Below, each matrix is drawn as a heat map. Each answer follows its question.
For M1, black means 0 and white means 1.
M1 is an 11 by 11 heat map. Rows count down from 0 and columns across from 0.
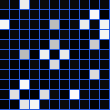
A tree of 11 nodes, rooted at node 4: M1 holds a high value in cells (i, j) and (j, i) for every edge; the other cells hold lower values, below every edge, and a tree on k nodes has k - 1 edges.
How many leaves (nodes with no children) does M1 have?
6
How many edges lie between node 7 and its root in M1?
2
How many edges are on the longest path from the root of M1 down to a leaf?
4
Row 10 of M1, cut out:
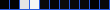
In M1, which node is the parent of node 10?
2
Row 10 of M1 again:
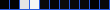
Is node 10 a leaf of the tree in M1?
no
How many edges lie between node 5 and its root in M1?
1
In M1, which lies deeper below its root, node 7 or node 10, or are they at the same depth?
node 10
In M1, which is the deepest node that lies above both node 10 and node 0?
2
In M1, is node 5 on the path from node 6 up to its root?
yes
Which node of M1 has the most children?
2
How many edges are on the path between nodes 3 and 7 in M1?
6
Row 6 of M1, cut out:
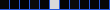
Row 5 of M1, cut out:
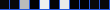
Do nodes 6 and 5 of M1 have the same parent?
no
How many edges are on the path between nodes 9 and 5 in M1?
2
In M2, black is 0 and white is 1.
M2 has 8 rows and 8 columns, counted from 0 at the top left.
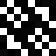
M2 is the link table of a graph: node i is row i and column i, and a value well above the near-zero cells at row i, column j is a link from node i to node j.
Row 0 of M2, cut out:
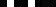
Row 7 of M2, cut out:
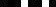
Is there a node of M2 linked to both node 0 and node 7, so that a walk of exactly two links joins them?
no
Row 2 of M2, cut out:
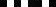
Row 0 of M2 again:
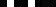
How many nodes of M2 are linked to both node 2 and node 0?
1
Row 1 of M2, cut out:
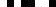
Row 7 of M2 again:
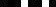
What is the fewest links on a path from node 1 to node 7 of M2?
2
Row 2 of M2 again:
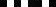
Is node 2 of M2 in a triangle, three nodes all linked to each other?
yes
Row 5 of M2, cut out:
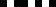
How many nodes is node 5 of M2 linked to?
3
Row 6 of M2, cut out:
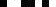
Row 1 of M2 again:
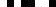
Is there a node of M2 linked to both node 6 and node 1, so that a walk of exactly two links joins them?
yes
